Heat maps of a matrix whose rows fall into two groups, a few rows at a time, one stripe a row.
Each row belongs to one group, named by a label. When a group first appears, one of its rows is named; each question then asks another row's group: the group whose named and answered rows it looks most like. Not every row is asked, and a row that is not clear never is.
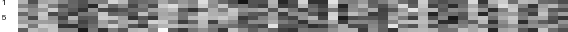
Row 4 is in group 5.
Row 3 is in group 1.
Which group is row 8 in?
1
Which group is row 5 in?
5
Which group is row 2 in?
5
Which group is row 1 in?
5
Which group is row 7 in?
5
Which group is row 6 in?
1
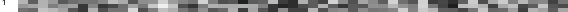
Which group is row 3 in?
1
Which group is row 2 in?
1
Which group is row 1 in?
5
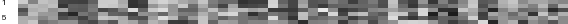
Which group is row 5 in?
5
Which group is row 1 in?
5
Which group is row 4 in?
5
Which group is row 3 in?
1
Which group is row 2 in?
5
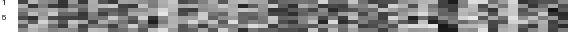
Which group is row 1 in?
1
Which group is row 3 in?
1
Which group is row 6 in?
5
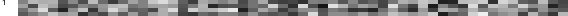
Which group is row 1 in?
1
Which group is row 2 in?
5
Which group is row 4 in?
1
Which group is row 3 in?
5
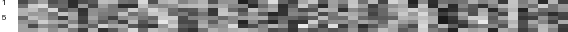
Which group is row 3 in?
1
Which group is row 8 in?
1
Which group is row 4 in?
1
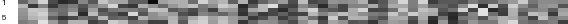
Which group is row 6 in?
5
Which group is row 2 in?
5
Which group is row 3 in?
1
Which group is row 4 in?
1
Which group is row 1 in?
5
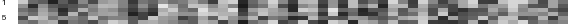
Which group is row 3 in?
5
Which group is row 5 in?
1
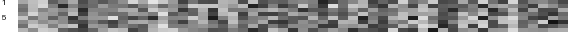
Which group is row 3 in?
1
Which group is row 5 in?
5
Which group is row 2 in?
5
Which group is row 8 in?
5
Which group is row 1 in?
1
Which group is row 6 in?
1
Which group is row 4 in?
1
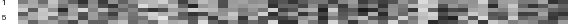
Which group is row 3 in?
5
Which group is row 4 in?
1
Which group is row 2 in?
1
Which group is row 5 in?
1
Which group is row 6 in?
5
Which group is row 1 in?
1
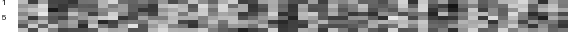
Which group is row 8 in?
5
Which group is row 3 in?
5
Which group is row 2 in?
5
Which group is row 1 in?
5
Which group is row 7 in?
1
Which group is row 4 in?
5
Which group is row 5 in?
5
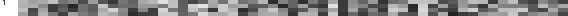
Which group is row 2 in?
5
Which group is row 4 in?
5
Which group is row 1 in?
1
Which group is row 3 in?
5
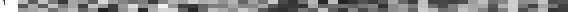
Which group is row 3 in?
1
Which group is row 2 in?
1
